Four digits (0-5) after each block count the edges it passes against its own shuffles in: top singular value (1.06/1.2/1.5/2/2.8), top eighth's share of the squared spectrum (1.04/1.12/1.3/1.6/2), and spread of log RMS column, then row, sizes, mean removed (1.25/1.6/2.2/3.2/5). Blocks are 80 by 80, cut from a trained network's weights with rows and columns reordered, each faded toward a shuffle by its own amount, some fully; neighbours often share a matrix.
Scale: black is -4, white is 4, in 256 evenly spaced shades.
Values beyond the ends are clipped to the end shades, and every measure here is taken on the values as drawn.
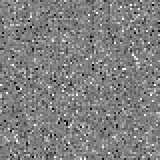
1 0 0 0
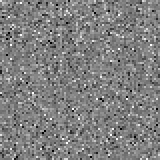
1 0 0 0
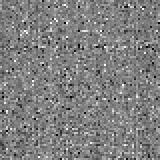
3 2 0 2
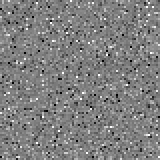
0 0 0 0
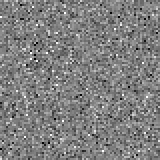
0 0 0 0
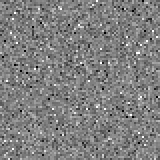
0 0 0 0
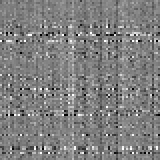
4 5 1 4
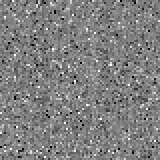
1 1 0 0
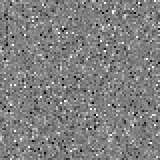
0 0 0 0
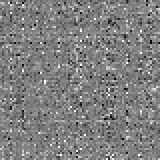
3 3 2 0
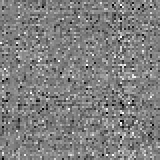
3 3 3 0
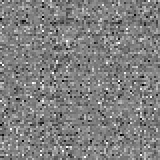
2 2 2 0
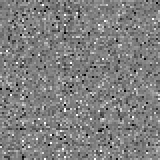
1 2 1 0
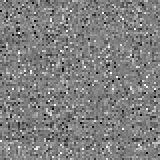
2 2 2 0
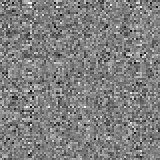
3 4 2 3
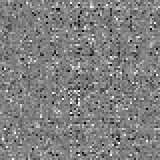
2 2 2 0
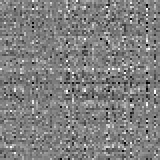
3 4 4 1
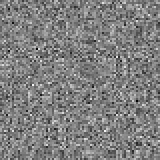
3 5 1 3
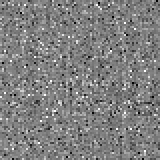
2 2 0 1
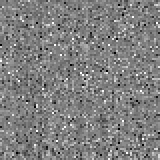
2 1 0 1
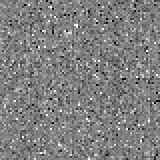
1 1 0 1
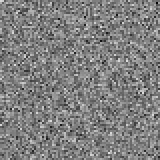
1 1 0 0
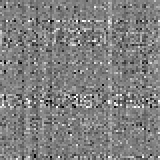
3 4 1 4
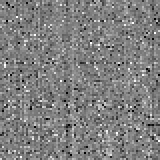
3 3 0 2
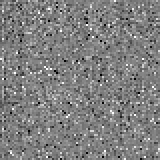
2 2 0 1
